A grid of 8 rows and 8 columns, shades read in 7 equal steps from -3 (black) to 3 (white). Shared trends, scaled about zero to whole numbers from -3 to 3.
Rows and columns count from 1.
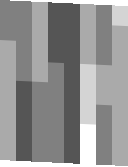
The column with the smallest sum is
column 5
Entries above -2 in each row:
8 8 8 8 8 8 8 8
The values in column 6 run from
1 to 3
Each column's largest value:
1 0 1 0 -1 3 1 2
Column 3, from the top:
1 1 1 1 0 0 0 0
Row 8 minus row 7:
0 0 0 0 0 0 0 0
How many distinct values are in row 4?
4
